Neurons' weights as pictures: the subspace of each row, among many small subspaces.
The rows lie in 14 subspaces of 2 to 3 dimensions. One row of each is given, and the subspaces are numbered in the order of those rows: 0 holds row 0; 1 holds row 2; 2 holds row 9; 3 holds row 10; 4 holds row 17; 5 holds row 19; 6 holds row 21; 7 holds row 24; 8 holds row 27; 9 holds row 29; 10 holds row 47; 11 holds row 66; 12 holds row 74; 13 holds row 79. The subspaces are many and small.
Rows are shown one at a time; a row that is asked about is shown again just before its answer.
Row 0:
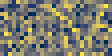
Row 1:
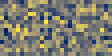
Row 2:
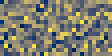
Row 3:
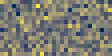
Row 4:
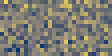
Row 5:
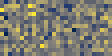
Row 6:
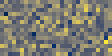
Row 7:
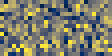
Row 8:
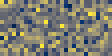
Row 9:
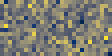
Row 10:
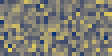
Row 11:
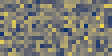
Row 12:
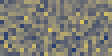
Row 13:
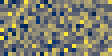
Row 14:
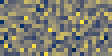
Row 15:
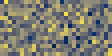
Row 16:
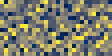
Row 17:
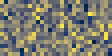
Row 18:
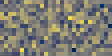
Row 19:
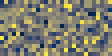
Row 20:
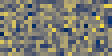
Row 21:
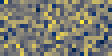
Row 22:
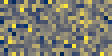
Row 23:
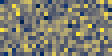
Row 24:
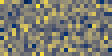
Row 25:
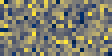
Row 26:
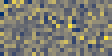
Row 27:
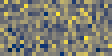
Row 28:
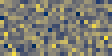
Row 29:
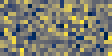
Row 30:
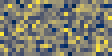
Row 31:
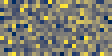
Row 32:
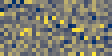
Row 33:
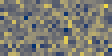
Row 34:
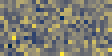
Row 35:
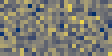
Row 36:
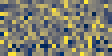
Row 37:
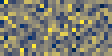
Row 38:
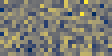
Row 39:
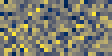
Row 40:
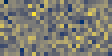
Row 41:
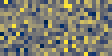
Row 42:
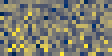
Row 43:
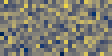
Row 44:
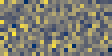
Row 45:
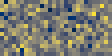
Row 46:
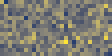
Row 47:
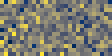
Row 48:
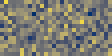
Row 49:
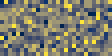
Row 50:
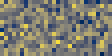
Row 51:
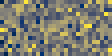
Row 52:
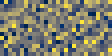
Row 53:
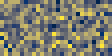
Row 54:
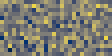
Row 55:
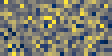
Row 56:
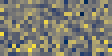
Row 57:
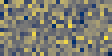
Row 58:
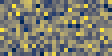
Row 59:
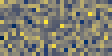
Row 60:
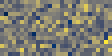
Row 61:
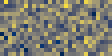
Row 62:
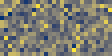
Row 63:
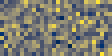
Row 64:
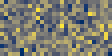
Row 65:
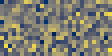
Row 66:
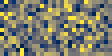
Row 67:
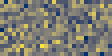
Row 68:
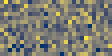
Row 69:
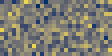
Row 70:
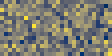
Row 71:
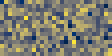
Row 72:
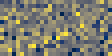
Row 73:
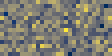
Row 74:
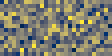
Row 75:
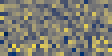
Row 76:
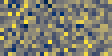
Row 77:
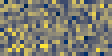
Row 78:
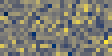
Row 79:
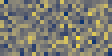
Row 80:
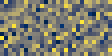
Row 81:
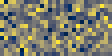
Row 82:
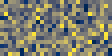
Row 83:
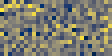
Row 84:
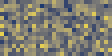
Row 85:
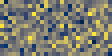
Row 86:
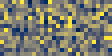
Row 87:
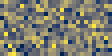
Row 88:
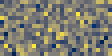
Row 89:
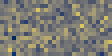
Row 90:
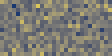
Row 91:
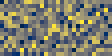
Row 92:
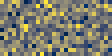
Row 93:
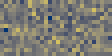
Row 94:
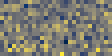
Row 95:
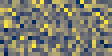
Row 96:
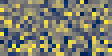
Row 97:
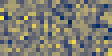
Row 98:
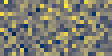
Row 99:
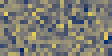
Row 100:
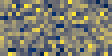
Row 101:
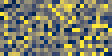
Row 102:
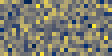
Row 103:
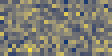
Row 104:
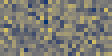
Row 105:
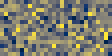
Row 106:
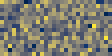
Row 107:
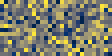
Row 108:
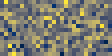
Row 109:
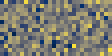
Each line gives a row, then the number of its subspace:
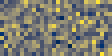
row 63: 8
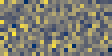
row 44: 7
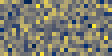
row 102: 7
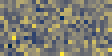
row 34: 6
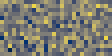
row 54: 5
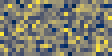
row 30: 9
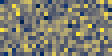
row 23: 10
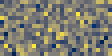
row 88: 6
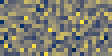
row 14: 1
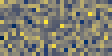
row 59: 5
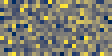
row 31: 10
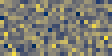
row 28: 6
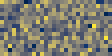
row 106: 7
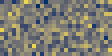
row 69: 7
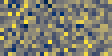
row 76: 7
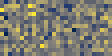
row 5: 0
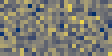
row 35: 4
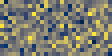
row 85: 13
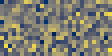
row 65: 3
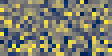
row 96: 12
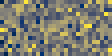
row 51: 10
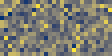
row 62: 12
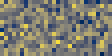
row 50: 8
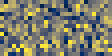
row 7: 11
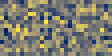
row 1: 0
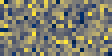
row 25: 2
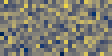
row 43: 3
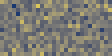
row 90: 10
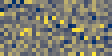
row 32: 0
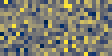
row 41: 5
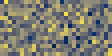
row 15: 13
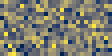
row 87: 6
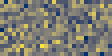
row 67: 8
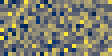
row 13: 7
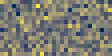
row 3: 10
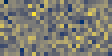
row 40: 13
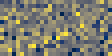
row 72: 6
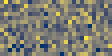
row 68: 8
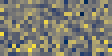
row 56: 12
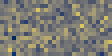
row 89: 6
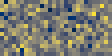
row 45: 11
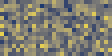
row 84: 13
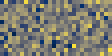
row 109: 7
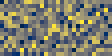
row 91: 12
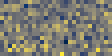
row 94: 3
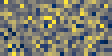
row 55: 6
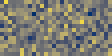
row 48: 13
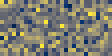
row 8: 5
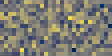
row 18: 12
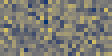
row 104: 0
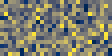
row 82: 4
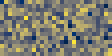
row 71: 0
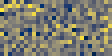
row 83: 0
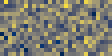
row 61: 3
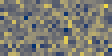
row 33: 13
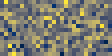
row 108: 6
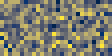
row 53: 8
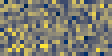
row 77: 8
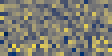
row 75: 11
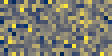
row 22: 10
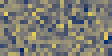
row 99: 9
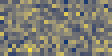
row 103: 12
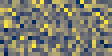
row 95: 12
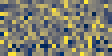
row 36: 11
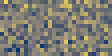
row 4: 5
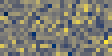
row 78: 9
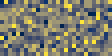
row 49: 5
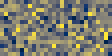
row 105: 9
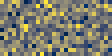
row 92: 7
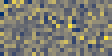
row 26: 2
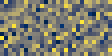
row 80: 3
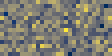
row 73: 4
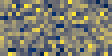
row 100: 10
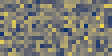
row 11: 4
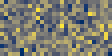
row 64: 4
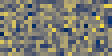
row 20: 4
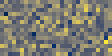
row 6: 9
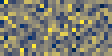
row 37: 11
